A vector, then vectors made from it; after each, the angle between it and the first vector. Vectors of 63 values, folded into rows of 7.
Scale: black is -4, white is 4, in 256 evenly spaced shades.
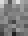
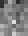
nearly opposite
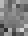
partly aligned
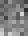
partly opposed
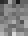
nearly opposite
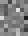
orthogonal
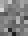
partly aligned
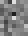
orthogonal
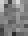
nearly parallel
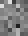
orthogonal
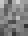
nearly parallel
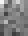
nearly parallel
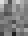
nearly parallel
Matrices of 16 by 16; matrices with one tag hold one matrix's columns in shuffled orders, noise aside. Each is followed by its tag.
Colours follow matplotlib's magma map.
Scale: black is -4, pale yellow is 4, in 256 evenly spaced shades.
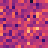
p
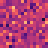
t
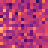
p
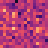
p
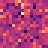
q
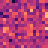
p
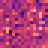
p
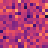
q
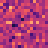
t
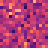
q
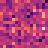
p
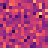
q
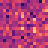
p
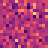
q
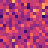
q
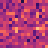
p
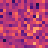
p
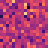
q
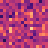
p
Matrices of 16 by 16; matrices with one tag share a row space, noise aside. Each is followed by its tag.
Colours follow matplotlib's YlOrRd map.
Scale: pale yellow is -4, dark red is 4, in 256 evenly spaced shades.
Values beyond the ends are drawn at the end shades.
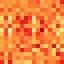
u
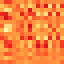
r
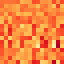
u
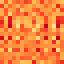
u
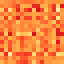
u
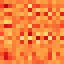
r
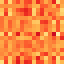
u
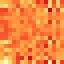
r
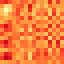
r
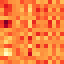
r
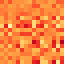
u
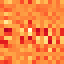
r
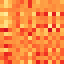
r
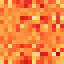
u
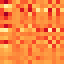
r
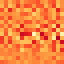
u
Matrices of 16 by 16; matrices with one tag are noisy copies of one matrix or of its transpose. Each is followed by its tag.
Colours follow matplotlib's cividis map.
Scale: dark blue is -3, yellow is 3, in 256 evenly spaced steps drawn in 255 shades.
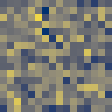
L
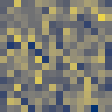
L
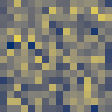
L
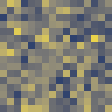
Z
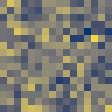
Z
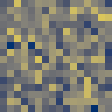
L
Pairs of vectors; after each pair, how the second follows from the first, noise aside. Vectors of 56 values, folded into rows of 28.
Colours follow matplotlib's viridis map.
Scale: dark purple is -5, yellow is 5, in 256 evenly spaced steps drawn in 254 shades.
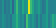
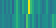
copied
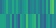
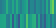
copied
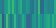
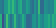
copied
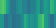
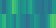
reversed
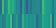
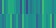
copied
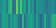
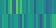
copied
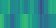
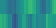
reversed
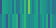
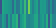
copied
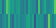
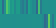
partly zeroed
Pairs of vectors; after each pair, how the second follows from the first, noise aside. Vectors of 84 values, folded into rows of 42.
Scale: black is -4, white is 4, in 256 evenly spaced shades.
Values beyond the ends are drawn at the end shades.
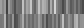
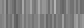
shrunk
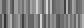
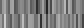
negated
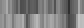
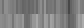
shrunk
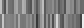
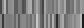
negated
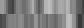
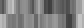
negated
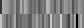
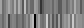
shuffled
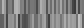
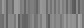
shrunk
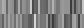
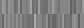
shrunk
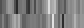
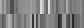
shuffled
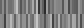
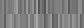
shrunk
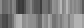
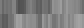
shrunk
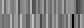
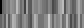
shuffled
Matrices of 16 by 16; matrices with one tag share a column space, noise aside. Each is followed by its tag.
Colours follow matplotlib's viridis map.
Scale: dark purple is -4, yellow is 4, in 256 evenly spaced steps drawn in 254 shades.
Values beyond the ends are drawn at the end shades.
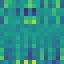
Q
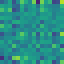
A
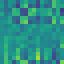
Q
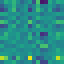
A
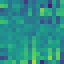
Q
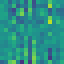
Q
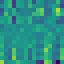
Q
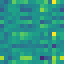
A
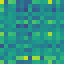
A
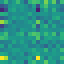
A
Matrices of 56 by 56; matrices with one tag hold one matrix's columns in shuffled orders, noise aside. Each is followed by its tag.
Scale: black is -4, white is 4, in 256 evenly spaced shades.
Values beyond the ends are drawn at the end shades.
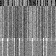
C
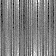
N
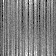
N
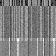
C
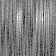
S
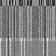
C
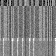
C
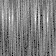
S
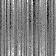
N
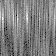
S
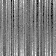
N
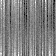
N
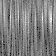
S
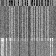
C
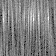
S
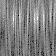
S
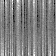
N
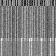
C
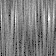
S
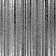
N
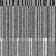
C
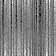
N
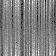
N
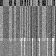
C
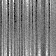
N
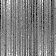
N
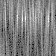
S
